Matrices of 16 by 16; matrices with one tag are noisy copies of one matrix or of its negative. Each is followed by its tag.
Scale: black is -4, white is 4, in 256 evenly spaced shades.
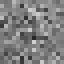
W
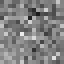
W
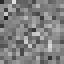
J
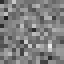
J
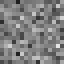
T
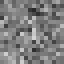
W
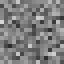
T
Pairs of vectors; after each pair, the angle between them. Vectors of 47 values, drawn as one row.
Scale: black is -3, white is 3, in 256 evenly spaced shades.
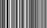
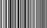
nearly opposite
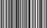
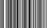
partly aligned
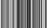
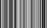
nearly opposite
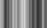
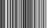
partly opposed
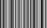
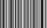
nearly parallel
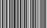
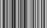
partly aligned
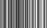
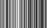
nearly opposite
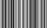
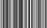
partly opposed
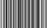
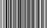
nearly parallel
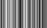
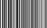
partly opposed
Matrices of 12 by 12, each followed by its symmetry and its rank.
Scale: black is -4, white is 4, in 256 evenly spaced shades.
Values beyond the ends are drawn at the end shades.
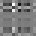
neither, rank one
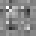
symmetric, rank two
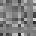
antisymmetric, rank two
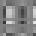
neither, rank one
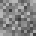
symmetric, full rank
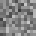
neither, full rank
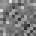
symmetric, full rank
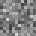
neither, full rank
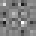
symmetric, rank two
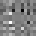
antisymmetric, rank two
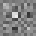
symmetric, rank two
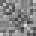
symmetric, full rank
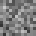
neither, full rank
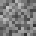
symmetric, full rank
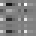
neither, rank one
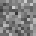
neither, full rank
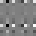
neither, rank one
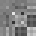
symmetric, rank two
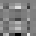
neither, rank one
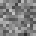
neither, full rank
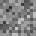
symmetric, full rank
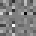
antisymmetric, rank two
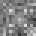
symmetric, rank two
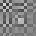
symmetric, rank two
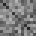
symmetric, full rank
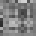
antisymmetric, rank two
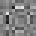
antisymmetric, rank two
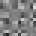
antisymmetric, rank two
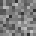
neither, full rank
